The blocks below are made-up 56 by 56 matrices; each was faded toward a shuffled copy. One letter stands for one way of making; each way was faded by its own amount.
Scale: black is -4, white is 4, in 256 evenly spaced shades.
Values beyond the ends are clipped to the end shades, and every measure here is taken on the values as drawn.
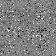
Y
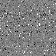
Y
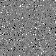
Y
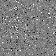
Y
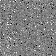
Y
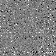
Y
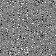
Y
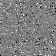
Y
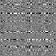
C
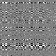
C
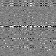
C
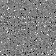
Y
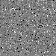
Y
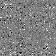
Y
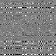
C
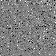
Y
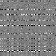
C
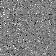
Y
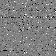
Y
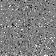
Y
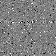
Y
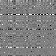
C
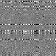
C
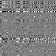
C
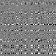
C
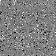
Y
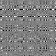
C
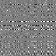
C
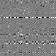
C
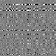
C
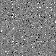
Y
